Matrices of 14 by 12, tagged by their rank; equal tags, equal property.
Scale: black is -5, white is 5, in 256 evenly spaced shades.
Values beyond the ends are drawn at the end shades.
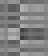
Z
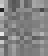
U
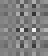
Z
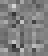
U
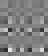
Z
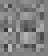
U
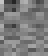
U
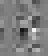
U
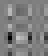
Z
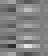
Z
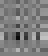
Z
